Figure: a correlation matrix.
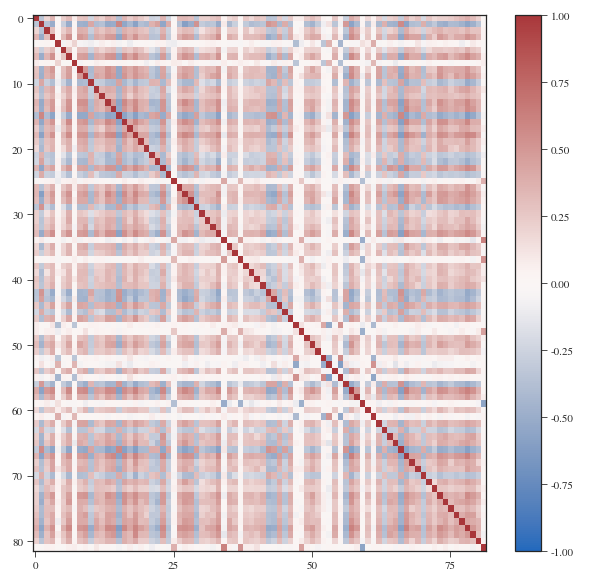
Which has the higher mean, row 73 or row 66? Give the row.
73
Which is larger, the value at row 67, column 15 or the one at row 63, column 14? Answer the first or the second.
the second
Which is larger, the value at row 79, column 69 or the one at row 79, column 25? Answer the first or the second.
the first
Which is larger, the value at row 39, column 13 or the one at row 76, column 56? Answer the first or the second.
the first
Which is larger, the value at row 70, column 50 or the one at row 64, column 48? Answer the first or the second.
the second
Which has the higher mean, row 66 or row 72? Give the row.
72
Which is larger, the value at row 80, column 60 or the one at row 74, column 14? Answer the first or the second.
the second
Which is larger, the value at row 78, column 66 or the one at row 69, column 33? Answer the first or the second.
the second
